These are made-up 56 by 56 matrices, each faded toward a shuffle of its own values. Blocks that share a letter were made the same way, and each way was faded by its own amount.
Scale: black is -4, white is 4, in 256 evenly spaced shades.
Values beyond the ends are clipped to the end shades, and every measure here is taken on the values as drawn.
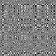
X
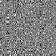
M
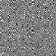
M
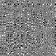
M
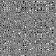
M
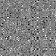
M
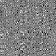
M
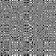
X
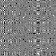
X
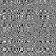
X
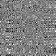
M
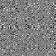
M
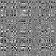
X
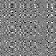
X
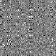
M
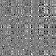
X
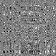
M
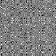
M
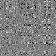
M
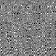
M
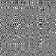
X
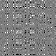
X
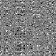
M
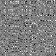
M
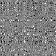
M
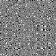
M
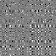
X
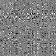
M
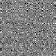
M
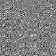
M
